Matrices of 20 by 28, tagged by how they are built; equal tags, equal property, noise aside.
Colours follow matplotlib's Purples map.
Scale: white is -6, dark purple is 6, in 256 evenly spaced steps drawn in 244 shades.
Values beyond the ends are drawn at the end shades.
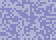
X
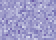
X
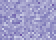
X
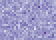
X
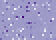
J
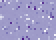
J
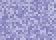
X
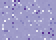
J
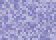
X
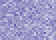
X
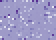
J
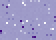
J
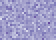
X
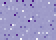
J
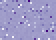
J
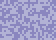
X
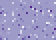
J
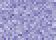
X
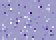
J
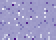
J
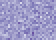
X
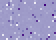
J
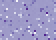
J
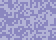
X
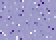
J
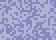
X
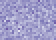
X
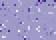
J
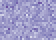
X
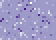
J
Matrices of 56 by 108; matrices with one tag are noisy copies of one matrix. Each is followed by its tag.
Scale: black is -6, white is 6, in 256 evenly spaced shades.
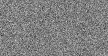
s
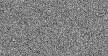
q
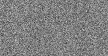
s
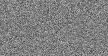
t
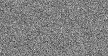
q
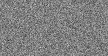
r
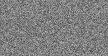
t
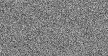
q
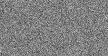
q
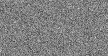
q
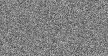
t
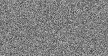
t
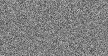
t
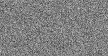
q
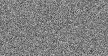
t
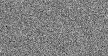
q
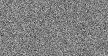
s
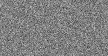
r
